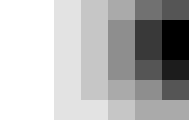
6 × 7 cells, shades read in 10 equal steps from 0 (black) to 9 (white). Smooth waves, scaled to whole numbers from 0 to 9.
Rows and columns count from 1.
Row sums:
46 40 40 42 47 53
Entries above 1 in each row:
7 6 6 6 7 7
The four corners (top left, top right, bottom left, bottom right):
9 3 9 6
